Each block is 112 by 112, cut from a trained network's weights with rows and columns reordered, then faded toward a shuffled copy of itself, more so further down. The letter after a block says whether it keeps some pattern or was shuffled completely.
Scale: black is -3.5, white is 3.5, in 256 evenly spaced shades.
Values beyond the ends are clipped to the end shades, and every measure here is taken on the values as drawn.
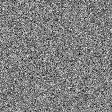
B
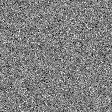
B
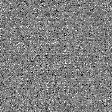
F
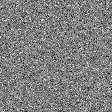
B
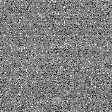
F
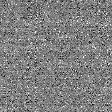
F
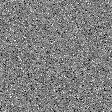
B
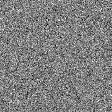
F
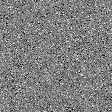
B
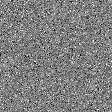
B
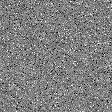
B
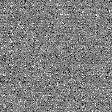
F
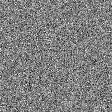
B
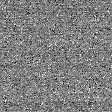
F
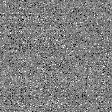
F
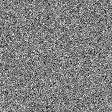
B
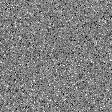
B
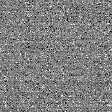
F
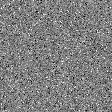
B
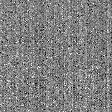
F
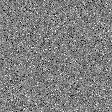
B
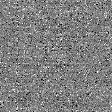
F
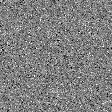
B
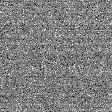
F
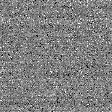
F
